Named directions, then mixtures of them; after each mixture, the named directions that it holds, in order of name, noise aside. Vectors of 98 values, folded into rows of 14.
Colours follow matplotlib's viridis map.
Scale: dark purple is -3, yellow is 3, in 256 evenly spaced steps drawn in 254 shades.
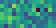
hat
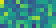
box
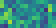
box, hat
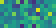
box, hat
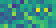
hat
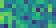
box, hat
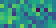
hat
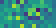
box, hat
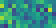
box, hat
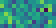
box, hat
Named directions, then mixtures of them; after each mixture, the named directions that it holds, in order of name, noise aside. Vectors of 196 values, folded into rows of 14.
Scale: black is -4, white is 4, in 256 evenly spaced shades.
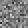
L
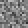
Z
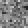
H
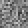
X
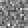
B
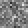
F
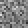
L, Z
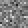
F, H, L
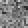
H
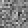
X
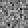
B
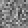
X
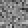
B, F, Z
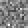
B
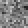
H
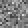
L, X, Z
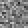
H, L, Z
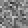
F, L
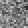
H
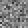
L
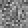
X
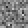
B, X, Z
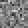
B, Z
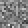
B, X, Z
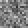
F, H, Z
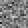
F, L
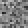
H, Z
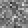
F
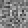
L, X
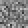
B, L, Z
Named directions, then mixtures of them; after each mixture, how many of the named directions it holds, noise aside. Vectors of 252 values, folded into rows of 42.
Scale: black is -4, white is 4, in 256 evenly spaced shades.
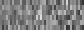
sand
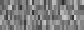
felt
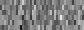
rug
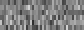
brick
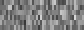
two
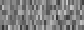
two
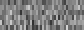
one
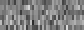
one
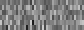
three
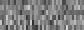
one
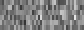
two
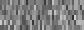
three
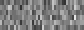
three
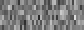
three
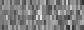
one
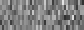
three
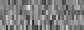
one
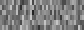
two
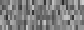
two
